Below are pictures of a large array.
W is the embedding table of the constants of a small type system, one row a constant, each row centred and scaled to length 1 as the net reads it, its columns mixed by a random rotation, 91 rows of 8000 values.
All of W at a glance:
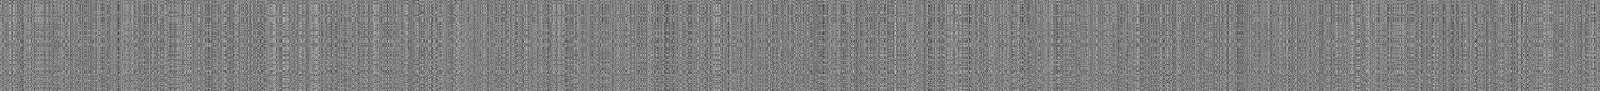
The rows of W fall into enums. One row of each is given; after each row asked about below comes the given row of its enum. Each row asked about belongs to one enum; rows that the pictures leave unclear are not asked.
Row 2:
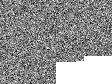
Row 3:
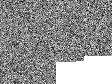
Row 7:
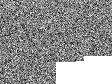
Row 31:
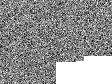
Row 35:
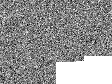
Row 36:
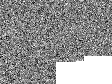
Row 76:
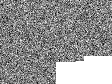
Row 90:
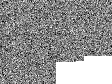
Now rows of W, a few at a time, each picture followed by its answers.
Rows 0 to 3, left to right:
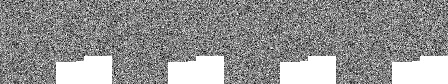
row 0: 3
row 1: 90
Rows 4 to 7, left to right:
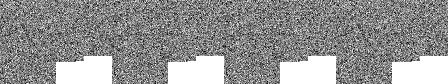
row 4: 7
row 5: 90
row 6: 90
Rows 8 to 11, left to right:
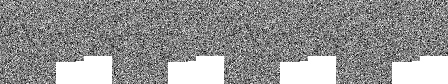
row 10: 7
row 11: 31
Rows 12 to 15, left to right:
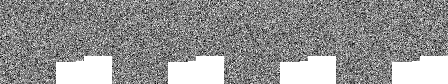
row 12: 36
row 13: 31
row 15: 3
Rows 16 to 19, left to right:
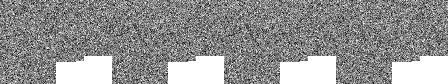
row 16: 2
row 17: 7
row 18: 7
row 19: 76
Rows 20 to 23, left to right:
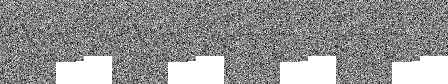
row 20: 7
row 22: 90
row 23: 90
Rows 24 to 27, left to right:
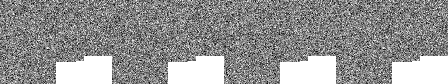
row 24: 2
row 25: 76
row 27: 2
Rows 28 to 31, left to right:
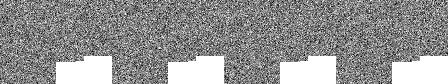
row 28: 76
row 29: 2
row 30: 35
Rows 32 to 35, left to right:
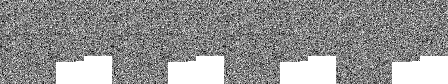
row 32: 90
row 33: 90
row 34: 90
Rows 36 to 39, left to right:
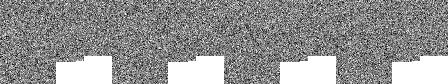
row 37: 2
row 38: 7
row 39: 90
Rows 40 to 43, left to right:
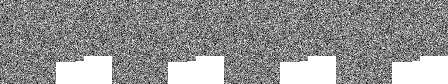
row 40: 76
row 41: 76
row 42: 76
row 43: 2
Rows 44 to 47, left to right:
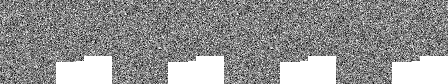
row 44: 35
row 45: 2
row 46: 2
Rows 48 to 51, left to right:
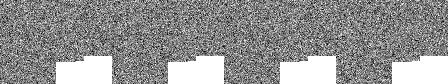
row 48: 76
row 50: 76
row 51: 36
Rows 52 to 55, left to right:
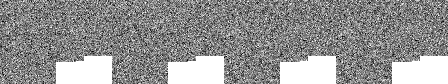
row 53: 7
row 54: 36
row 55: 36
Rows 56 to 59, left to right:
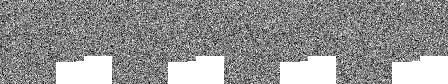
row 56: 90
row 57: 76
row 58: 7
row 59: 36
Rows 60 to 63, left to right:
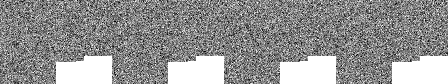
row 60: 3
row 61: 90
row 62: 7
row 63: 31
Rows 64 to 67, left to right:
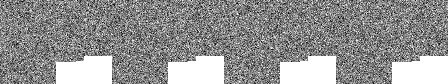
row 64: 3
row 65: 76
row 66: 2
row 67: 76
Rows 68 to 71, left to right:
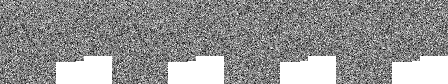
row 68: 7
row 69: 7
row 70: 2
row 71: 2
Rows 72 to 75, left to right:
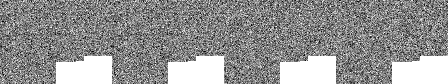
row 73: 90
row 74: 35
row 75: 3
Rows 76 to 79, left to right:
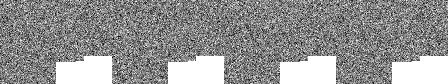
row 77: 36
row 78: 7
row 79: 76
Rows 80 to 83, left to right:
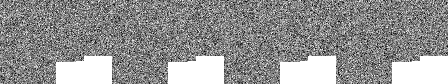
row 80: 35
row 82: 3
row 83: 90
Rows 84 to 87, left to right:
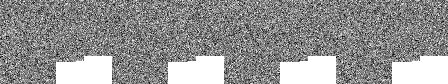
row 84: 36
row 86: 7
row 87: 36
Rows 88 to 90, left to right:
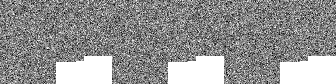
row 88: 2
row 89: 76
